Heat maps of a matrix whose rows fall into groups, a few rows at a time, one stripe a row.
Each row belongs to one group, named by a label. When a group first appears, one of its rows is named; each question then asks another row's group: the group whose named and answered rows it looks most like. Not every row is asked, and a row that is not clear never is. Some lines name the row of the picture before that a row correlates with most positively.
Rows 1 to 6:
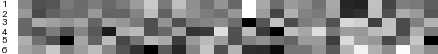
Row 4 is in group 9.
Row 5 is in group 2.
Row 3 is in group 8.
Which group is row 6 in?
8
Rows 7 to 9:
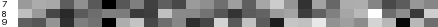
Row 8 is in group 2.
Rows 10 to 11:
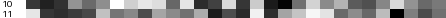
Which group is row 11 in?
2
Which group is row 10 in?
9
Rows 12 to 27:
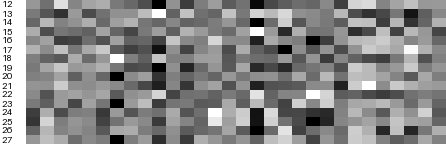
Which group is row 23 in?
9
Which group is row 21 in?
8
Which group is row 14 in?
8
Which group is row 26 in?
8
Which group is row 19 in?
8
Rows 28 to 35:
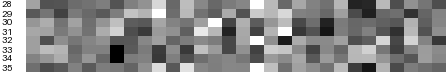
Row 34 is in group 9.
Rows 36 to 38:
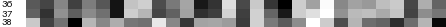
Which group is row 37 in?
9
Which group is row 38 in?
2
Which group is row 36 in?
9
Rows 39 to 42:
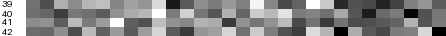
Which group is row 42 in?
2
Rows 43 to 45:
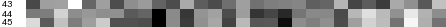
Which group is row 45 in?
8
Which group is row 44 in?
8
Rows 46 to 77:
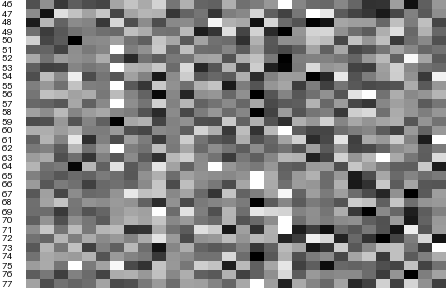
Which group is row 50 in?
2
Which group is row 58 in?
8
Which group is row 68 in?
8
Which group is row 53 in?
9
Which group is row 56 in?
8
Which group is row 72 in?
2
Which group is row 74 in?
8
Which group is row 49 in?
9
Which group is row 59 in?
9
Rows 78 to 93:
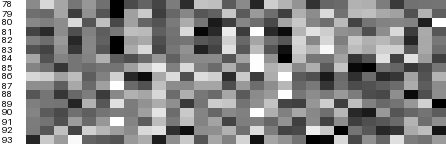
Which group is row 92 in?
2
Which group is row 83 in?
9
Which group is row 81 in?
9
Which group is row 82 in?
9
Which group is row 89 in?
2
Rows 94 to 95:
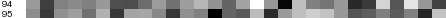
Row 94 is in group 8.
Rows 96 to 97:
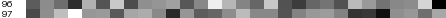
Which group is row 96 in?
2
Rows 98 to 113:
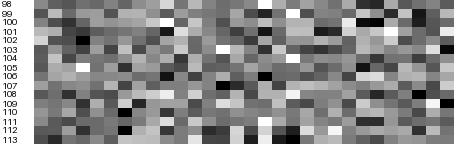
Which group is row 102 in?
2
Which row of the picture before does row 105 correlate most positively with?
97
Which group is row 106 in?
8
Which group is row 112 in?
9
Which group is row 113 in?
9
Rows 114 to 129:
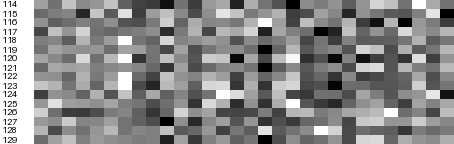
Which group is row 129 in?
8
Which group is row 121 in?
8
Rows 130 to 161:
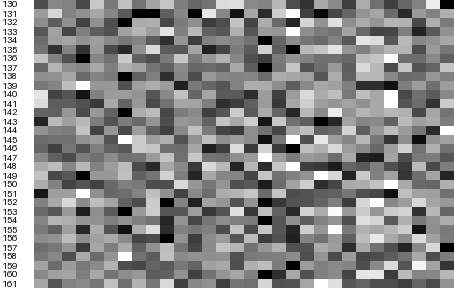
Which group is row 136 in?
2
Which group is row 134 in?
8
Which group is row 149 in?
2
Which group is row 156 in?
8
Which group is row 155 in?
9
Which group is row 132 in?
9
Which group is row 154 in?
8
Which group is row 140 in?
2
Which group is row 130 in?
2
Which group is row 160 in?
8
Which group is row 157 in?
2
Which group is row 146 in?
9
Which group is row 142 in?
9
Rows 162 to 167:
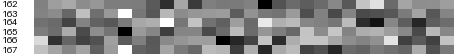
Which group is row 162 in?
8
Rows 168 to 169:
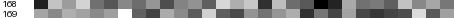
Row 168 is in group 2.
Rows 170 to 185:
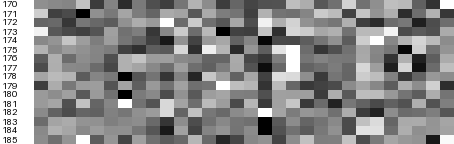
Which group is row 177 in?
8
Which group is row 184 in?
8
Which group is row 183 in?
8
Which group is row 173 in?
2
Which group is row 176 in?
8
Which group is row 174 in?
8
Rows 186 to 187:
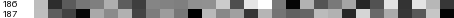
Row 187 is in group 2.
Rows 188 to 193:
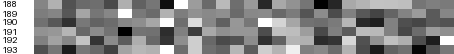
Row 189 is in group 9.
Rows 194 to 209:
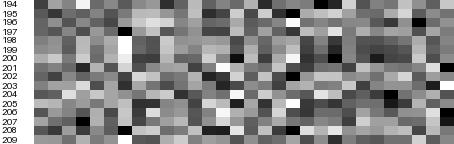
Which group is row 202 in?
9
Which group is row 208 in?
9
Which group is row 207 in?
2
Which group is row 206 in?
2
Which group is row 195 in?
9
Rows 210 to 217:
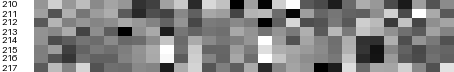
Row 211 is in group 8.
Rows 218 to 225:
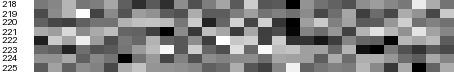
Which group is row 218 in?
8
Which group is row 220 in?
9
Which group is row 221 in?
8
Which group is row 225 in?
8
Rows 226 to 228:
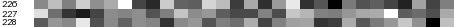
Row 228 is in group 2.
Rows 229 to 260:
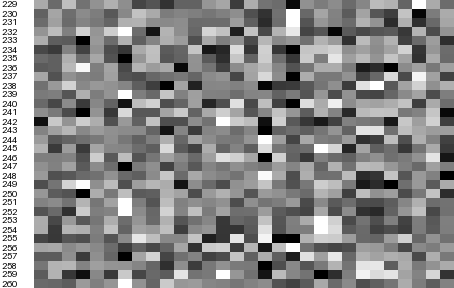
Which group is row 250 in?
2
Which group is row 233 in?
2
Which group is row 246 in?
2
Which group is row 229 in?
8
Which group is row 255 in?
9
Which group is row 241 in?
2
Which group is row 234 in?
9
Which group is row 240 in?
9
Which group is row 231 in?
8
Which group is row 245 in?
2
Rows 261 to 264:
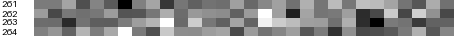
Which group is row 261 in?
9
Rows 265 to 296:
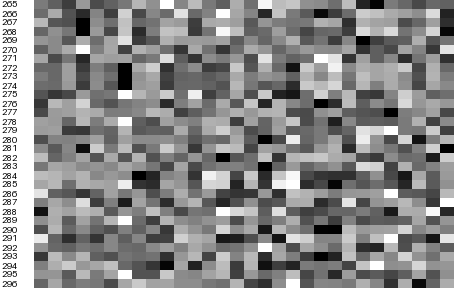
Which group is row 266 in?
2
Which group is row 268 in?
2
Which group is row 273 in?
9
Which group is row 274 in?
9
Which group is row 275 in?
9
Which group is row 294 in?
8
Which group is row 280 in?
8
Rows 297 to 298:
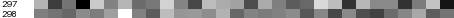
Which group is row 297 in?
2
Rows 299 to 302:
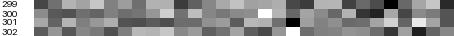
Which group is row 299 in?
2
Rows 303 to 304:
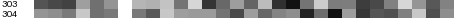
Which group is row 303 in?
9
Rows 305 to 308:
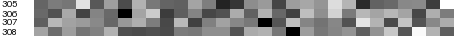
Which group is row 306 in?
9
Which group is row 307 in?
8
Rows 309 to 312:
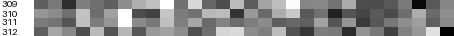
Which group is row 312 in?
2
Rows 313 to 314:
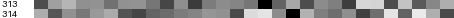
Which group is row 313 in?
8
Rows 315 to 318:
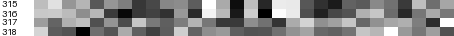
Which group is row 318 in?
2
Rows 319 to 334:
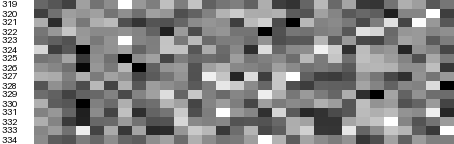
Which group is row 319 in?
9
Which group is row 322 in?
8
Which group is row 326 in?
2
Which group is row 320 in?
2
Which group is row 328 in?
2
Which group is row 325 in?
9
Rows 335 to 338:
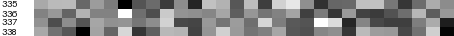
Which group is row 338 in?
2
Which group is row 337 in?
2
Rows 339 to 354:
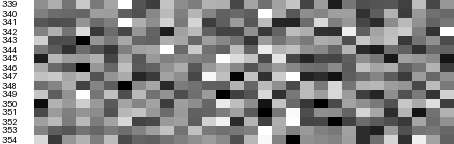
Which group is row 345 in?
2
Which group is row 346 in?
2
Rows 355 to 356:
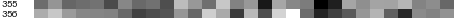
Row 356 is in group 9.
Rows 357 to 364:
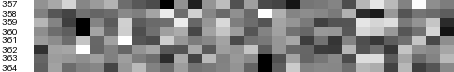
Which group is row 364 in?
8
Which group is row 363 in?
8
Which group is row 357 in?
8
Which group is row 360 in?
2
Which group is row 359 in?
2
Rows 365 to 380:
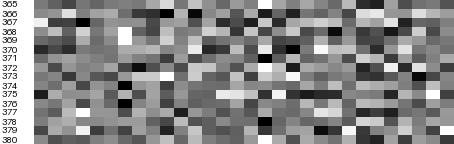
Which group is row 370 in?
9
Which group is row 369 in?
9
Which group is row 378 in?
8
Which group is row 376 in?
9
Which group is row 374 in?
9
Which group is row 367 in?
2
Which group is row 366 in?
8
